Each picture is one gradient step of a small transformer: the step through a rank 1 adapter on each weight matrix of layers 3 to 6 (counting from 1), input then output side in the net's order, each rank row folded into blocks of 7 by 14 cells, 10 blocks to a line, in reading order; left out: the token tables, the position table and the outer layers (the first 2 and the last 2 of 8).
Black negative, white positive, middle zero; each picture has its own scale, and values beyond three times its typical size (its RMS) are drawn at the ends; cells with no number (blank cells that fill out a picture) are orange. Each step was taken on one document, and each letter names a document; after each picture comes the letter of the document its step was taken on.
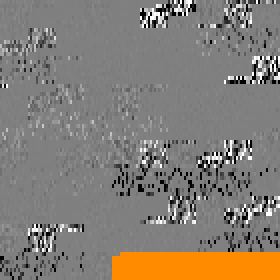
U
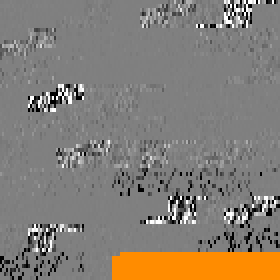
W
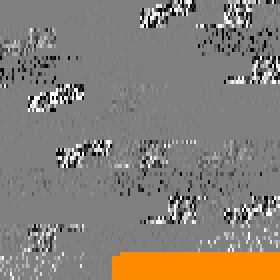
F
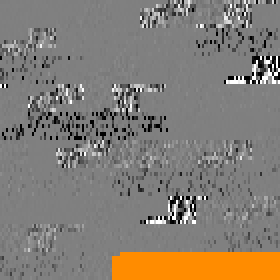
W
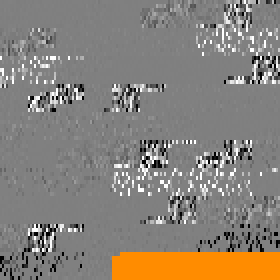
F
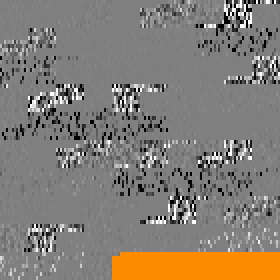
U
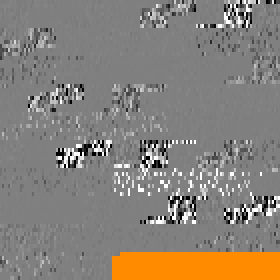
F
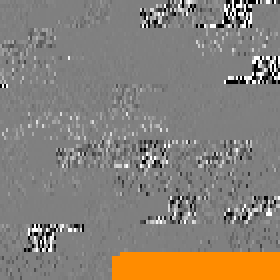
U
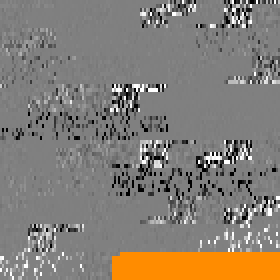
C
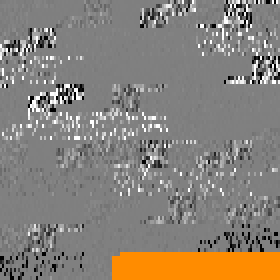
F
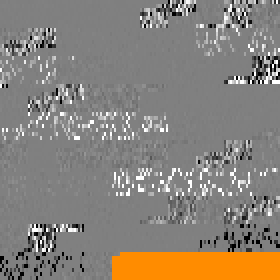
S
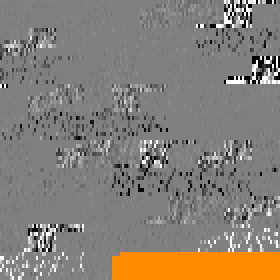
W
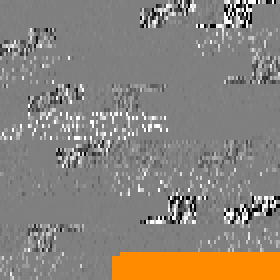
W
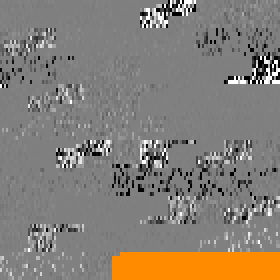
S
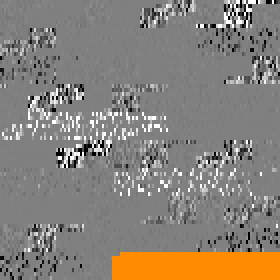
F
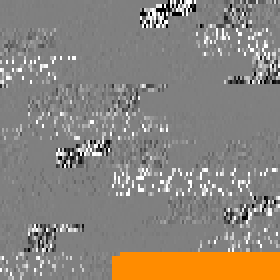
S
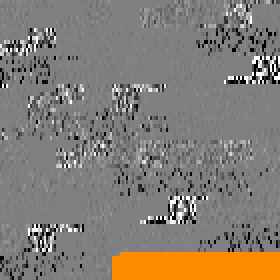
U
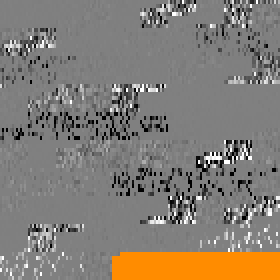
C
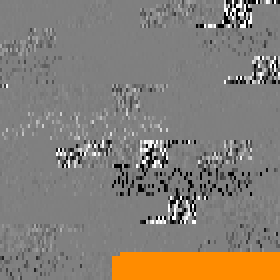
U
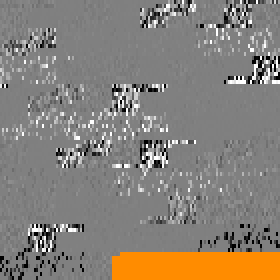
S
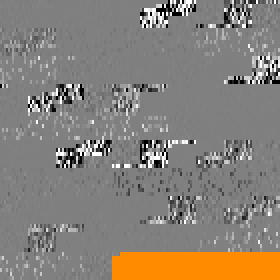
S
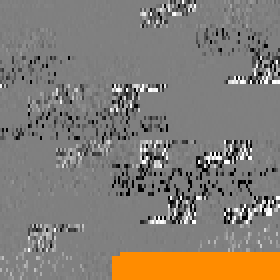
C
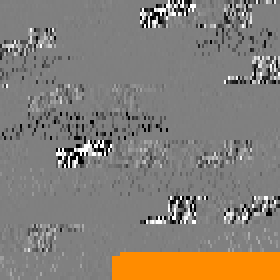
W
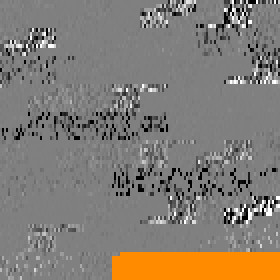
S
